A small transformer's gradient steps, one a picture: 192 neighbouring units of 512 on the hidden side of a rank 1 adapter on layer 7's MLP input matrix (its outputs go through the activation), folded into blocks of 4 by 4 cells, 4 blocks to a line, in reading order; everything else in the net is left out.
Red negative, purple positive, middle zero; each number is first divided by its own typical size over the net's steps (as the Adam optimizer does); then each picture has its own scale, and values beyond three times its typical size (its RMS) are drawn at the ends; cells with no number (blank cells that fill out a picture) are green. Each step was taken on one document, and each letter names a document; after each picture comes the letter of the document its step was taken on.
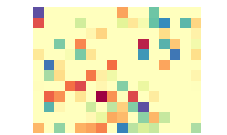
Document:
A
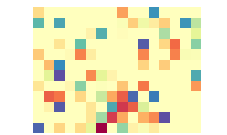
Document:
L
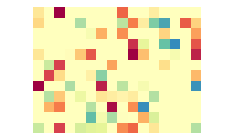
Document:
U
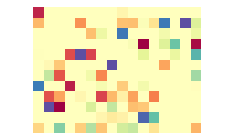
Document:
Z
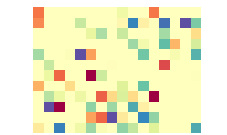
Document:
Z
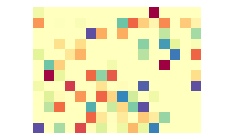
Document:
A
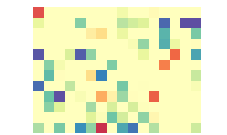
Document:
Z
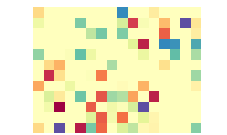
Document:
Z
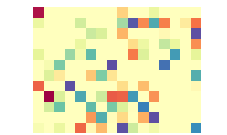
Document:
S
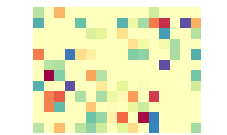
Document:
S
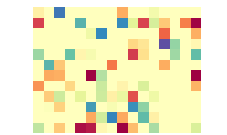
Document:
S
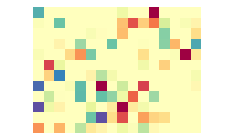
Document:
L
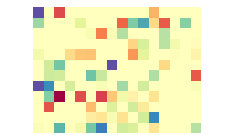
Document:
U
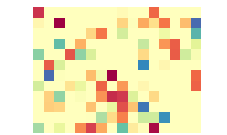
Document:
L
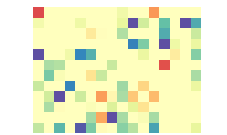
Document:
Z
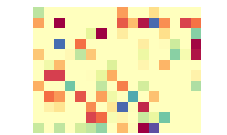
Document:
A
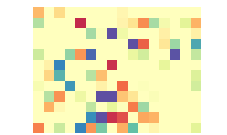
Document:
S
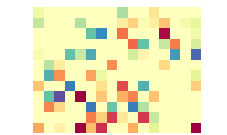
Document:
S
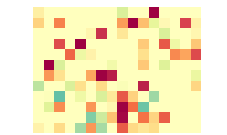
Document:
L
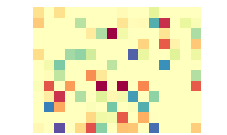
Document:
S
